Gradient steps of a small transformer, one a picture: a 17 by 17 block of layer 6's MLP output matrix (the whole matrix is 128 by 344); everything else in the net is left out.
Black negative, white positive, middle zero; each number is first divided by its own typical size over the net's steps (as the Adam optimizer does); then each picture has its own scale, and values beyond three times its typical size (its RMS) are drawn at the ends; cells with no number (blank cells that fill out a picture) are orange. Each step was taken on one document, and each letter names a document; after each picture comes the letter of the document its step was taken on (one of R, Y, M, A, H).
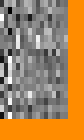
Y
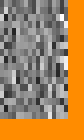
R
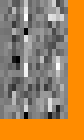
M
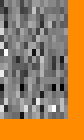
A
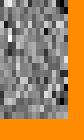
R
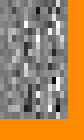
M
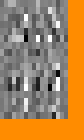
M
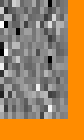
Y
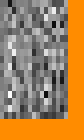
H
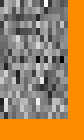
H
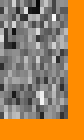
H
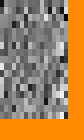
R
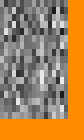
H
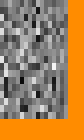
A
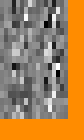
M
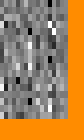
Y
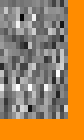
A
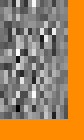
H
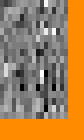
A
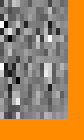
Y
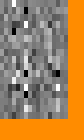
M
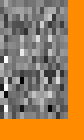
A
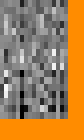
A
